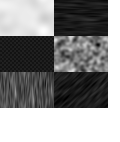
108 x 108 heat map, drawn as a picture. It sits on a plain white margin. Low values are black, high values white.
It is made of 3 by 2 panels. Panel 1,1: very high, smooth, faint in contrast. Panel 1,2: very low, streaked across, faint in contrast. Panel 2,1: very low, checkered, faint in contrast. Panel 2,2: middling, blotchy, strong in contrast. Panel 3,1: low, streaked downward. Panel 3,2: very low, slanting up to the right, faint in contrast.
